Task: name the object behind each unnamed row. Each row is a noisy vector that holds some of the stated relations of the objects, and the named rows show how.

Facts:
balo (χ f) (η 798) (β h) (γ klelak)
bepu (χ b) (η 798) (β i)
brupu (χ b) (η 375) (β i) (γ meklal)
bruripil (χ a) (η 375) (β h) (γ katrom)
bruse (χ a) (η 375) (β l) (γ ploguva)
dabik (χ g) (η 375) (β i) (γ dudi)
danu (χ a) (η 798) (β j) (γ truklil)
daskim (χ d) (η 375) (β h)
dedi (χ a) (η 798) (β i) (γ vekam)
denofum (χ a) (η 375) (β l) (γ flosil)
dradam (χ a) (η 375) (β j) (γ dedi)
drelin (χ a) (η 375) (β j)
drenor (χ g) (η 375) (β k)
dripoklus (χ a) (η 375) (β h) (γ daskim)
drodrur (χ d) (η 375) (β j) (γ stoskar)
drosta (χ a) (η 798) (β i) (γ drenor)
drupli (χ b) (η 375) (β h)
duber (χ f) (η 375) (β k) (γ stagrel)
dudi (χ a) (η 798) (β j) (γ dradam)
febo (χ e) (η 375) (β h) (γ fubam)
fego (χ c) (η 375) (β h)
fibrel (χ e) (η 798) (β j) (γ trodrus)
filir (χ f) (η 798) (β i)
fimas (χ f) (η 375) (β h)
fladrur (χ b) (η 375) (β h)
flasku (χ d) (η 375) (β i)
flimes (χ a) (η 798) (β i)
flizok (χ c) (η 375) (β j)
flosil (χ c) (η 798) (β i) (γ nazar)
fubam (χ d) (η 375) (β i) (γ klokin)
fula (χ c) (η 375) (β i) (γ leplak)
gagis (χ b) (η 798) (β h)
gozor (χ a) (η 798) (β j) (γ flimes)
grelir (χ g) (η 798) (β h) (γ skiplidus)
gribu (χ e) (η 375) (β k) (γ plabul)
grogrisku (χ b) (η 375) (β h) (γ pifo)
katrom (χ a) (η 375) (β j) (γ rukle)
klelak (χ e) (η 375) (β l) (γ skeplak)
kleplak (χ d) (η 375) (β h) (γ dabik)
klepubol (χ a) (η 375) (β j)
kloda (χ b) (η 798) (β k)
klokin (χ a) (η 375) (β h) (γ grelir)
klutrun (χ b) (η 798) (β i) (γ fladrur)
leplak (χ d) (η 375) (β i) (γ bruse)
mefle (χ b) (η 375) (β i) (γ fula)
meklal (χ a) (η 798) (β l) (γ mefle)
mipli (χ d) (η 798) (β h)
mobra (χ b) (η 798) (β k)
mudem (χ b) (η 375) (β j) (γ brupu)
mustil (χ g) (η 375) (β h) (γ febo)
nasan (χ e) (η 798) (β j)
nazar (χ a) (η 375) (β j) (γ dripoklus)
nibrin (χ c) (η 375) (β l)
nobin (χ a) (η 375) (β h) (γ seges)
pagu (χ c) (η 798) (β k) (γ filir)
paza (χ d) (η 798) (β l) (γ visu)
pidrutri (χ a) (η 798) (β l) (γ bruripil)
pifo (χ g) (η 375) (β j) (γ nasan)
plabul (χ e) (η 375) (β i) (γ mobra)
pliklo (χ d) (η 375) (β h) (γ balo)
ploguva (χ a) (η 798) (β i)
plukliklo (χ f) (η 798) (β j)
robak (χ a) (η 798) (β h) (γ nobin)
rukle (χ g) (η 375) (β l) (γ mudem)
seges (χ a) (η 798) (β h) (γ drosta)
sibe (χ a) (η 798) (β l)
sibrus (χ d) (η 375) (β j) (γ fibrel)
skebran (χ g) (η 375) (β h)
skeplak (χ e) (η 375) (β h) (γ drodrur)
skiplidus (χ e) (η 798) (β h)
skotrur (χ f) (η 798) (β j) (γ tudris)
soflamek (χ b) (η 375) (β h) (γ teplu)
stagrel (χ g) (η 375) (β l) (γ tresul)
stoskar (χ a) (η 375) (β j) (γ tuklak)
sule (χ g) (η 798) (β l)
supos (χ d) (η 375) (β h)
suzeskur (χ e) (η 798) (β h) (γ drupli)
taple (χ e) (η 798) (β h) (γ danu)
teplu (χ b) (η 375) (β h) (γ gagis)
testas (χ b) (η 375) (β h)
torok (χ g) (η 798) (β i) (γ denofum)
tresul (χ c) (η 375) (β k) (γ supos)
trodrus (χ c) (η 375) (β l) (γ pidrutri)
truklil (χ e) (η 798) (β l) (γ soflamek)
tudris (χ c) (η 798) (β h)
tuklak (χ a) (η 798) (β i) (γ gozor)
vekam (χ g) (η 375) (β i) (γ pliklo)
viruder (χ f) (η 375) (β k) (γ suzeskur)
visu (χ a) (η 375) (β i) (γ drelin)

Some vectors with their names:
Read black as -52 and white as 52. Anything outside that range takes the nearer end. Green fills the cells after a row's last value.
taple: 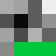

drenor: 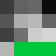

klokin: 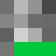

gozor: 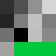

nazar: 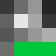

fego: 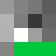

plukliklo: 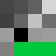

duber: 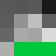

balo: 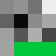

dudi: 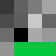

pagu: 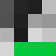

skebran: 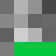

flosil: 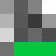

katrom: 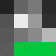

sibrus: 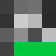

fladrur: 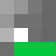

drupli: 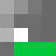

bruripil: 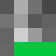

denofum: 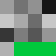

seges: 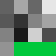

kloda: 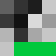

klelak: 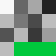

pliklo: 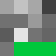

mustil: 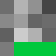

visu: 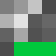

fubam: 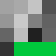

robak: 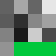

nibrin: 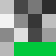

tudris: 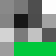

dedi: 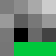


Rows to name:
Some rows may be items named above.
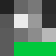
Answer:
katrom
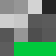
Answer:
dabik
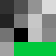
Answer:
gozor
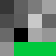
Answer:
dudi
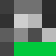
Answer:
sibrus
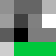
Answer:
sule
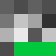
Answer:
mudem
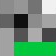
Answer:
balo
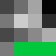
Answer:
dradam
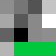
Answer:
meklal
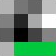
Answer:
paza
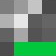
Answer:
visu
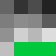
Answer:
tresul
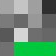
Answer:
kleplak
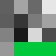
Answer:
grelir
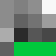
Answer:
filir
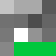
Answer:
skeplak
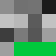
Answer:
rukle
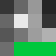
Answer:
pifo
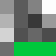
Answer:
flosil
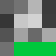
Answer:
drodrur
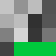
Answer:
plabul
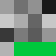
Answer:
stagrel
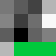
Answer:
pidrutri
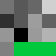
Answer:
nasan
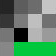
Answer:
danu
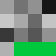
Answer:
denofum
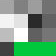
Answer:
fula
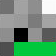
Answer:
ploguva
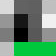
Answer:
truklil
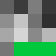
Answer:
flizok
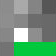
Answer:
fimas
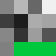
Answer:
mipli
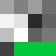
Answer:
fula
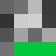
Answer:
drodrur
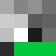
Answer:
brupu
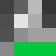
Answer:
stoskar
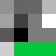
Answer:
sule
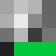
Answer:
leplak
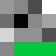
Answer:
gagis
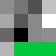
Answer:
meklal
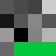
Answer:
fibrel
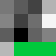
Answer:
pidrutri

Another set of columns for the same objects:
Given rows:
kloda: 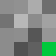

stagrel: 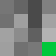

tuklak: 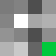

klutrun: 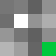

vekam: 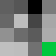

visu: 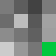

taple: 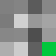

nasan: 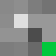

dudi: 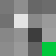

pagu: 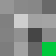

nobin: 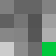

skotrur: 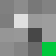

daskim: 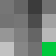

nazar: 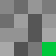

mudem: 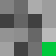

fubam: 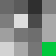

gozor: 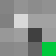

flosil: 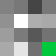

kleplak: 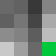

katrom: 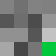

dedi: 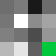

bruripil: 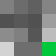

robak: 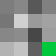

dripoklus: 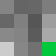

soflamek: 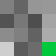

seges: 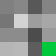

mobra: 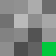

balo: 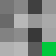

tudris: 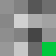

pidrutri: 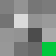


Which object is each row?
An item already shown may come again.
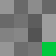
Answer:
tresul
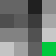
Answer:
pliklo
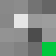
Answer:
sibe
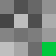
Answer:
mefle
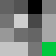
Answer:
dabik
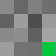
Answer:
bruse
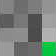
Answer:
klelak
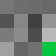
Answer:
dradam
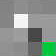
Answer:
danu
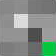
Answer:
nasan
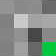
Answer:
pagu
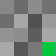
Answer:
denofum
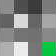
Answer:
fula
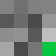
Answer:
katrom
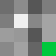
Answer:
paza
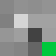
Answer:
gozor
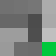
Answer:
drodrur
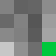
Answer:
febo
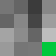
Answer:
rukle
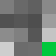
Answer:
bruripil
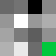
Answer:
torok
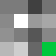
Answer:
drosta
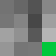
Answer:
pifo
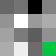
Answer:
torok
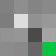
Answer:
fibrel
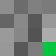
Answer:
trodrus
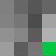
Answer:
drenor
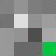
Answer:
pidrutri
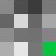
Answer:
fula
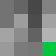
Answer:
stagrel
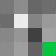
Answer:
dudi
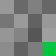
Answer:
nibrin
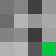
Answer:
balo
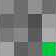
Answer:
gribu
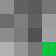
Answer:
fego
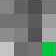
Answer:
fimas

